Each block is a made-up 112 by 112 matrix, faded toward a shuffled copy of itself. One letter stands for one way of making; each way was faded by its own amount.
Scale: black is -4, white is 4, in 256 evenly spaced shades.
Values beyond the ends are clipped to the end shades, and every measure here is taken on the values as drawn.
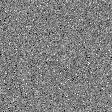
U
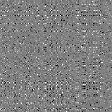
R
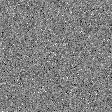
U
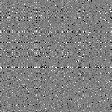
R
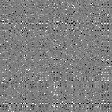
R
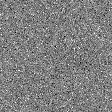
U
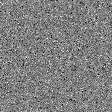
U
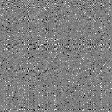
R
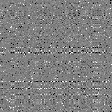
R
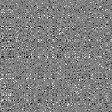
R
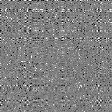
R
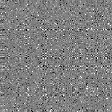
R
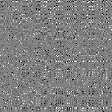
R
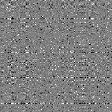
R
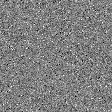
U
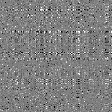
R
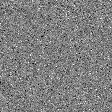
U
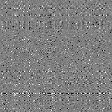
R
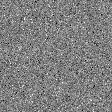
U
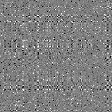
R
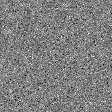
U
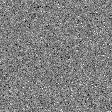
U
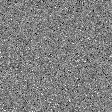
U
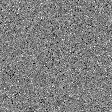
U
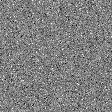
U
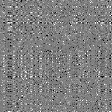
R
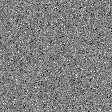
U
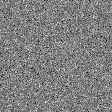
U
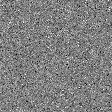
U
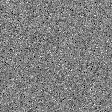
U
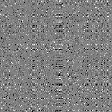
R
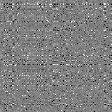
R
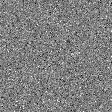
U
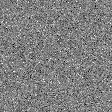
U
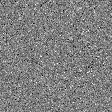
U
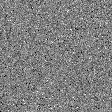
U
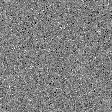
U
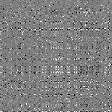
R
